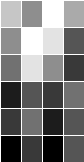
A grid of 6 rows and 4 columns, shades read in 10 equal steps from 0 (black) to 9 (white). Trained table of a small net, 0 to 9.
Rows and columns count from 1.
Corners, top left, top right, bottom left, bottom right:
7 6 0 3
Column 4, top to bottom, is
6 3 2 4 3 3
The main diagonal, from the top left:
7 9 5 4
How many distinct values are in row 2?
4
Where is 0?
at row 6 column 1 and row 6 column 3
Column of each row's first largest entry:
3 2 2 4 2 4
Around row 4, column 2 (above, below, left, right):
8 4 1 2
